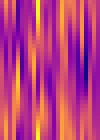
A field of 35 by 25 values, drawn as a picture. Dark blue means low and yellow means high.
The middle right is the ninth with the lowest average. Streaks run downward. The bottom right is the calmest part.
